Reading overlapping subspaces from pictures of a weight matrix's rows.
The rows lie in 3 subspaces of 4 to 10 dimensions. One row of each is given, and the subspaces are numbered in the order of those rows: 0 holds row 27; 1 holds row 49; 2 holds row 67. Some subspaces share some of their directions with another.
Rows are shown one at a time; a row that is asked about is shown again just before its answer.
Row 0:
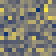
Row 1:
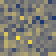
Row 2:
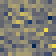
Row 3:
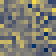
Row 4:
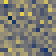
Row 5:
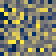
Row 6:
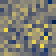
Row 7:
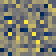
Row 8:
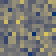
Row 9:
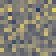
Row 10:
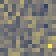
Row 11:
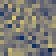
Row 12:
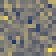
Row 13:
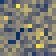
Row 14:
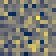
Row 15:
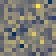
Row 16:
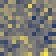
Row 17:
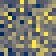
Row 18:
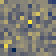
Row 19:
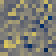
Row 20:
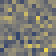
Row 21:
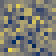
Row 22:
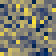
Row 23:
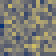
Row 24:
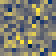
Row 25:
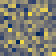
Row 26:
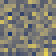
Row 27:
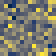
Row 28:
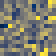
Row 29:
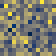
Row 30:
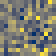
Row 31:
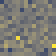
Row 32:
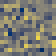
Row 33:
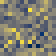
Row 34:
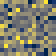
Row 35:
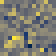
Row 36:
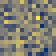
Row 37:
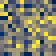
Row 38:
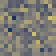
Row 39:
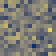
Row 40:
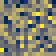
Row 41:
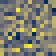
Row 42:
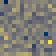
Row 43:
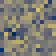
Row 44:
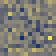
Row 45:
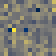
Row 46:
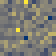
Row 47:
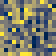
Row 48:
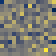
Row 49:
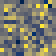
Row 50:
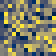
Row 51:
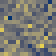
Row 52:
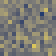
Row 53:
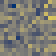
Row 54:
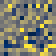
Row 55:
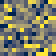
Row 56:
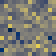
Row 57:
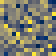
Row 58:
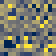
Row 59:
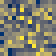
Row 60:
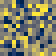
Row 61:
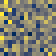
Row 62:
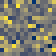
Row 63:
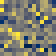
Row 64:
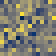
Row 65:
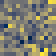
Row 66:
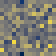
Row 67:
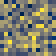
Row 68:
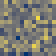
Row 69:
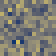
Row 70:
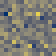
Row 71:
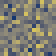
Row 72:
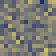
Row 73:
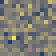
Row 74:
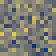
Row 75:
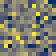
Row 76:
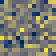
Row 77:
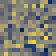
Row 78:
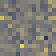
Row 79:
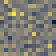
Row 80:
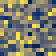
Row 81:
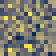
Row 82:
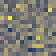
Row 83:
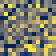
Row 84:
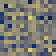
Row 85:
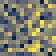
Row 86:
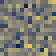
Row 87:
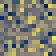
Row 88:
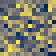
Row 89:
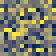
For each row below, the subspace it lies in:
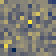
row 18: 2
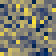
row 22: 2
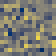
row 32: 2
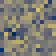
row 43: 2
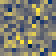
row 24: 2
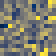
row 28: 0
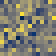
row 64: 2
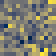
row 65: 0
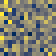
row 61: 1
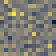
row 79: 2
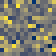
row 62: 1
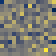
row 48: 2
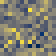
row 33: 0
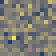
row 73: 2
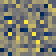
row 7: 1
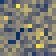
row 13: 0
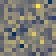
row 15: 2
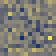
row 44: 0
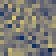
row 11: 1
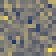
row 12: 1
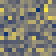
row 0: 2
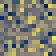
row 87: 1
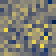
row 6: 0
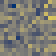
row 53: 2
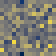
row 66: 1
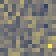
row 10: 1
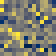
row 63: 2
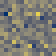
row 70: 1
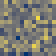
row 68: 1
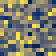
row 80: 1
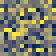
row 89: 2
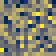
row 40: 1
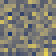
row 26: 2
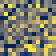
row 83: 1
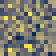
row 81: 1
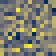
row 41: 1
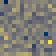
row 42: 1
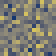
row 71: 1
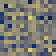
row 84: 1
